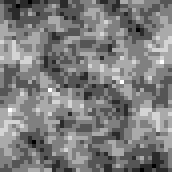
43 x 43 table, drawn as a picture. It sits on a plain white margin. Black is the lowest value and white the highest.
There is no overall slope. The texture is blotchy. A half turn leaves it unchanged. No seam splits the table.
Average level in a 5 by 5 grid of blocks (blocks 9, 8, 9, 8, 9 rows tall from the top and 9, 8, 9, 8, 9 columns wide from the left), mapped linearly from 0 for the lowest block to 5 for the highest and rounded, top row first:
0 1 2 1 2 / 5 1 2 3 5 / 2 3 1 3 2 / 5 3 2 1 5 / 2 1 2 1 0
